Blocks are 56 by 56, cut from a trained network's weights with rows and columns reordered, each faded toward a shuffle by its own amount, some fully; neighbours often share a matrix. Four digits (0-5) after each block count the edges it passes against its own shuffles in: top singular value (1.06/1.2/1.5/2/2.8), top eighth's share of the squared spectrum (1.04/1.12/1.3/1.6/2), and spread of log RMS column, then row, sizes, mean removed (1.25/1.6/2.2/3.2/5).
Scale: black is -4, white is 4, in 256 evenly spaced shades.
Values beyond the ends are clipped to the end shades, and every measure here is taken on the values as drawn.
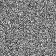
1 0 0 0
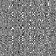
4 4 2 2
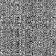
3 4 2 1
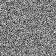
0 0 0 0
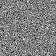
0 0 0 0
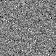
1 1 0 0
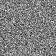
1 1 0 0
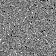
0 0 0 0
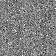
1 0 0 0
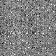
3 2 0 1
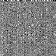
3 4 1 2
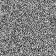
2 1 0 0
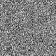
3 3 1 1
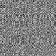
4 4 1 2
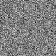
3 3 0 1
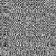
4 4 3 1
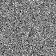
0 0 0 0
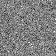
0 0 0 0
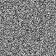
2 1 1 0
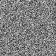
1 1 0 0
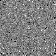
3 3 1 1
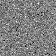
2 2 0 0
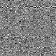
3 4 1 3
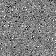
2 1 0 0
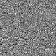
3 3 0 2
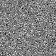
2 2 0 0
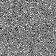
2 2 0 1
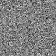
2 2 0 0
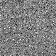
1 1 0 0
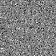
3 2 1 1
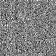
2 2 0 0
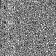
2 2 1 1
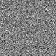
3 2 1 0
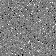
0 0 0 0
